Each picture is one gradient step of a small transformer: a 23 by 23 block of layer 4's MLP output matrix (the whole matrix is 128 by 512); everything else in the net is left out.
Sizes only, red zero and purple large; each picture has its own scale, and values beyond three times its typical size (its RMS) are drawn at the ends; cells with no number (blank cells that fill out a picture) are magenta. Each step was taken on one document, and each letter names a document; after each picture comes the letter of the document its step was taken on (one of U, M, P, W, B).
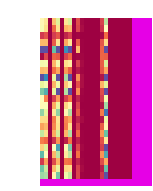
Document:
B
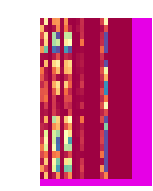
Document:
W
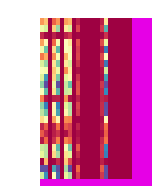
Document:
B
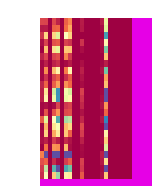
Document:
W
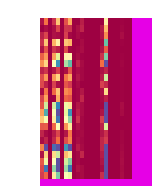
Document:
W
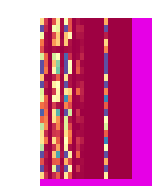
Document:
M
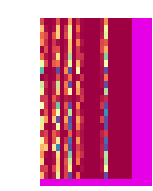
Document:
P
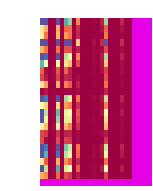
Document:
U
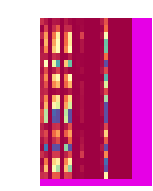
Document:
W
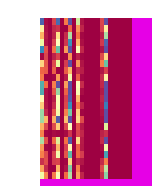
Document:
P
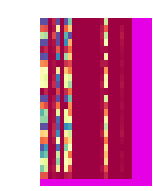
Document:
U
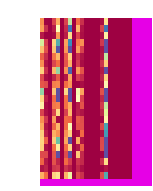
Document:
P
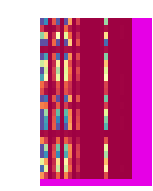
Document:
U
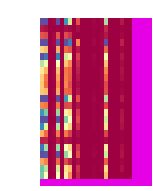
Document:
U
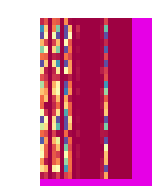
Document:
M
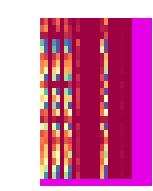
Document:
B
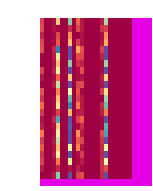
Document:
P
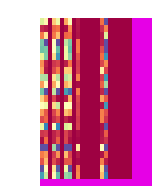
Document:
B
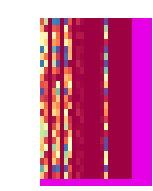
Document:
M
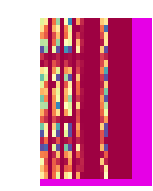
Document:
B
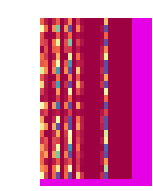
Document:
P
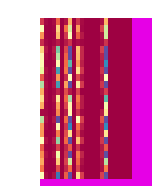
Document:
P
